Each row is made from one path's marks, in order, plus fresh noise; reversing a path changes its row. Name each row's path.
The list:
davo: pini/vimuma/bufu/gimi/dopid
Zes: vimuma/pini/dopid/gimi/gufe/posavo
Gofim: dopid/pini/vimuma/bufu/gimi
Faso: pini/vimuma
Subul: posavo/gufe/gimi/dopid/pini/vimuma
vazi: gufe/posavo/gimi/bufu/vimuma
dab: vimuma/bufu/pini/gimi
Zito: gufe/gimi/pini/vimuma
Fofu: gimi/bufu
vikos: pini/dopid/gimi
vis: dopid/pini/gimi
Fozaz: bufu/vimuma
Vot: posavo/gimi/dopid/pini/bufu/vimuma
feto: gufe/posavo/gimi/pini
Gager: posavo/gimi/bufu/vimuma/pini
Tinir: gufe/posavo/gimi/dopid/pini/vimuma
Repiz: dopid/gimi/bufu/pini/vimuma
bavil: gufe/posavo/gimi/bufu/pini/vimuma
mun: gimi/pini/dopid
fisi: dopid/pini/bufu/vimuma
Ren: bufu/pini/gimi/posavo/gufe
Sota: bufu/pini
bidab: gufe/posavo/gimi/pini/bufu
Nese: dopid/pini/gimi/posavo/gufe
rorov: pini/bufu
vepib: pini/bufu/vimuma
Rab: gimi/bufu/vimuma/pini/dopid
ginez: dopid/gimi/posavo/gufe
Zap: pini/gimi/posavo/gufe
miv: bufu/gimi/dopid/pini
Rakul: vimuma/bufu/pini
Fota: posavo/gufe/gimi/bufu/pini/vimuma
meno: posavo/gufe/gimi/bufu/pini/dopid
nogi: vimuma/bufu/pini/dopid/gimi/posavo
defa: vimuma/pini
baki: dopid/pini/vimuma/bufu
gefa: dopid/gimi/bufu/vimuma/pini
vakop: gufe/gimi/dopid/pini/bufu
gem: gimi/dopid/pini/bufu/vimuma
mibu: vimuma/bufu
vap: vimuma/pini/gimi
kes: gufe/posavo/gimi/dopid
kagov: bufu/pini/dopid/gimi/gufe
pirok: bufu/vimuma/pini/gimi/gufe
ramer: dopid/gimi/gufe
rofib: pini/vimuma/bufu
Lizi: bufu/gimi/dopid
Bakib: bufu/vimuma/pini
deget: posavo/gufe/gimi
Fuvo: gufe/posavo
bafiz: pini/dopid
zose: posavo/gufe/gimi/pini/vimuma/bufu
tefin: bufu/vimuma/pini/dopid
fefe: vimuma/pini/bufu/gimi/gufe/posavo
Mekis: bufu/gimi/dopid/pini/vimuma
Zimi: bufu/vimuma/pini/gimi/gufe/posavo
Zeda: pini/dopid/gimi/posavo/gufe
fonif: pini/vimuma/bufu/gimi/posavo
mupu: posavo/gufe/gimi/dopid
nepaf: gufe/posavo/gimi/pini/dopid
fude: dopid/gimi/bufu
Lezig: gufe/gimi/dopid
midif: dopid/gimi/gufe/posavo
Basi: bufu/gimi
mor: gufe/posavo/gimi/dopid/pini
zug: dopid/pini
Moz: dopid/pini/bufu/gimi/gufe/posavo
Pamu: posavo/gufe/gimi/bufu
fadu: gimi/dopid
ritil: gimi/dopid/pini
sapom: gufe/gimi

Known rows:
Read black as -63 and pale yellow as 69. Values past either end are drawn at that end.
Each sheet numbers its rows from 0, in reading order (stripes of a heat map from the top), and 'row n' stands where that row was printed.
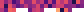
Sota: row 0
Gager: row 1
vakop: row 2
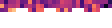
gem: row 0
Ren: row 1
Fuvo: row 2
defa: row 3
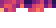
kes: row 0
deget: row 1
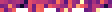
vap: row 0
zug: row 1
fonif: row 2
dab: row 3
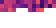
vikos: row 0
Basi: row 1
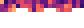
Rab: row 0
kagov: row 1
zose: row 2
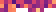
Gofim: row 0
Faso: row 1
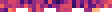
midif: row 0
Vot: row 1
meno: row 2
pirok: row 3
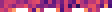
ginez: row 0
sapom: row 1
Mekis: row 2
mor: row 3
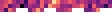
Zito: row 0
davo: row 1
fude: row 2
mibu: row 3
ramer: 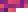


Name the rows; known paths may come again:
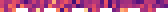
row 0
vis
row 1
Faso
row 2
Lezig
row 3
bidab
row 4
fadu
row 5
vikos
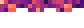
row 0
fefe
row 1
bafiz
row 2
Zes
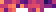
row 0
Nese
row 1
Zeda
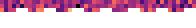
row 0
Mekis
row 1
mun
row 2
Rakul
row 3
ramer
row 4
gefa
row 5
Vot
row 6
miv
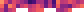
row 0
fisi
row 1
Pamu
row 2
fude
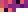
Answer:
vakop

